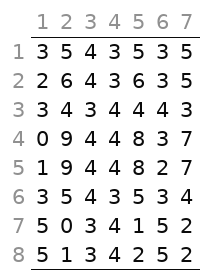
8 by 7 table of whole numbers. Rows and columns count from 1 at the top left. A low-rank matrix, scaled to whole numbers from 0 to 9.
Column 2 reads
5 6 4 9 9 5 0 1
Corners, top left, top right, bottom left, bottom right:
3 5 5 2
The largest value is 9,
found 2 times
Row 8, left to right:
5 1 3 4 2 5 2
